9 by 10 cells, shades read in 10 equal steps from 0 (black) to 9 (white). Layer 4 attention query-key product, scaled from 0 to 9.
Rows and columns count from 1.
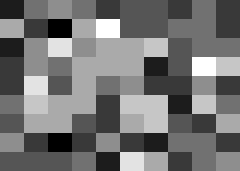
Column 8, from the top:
2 4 3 3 2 1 3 4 2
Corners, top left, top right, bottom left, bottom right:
1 2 3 5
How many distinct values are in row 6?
5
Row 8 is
5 2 0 2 5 2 1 4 4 2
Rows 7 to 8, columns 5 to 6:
2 6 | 5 2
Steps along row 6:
up down same down up same down up down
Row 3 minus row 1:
0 1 3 1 4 3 4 1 0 2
